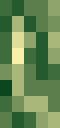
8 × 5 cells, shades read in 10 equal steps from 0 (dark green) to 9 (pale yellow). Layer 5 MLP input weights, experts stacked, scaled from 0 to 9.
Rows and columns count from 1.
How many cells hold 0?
1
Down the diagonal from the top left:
2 6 5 1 2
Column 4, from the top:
3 3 1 1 1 3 6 5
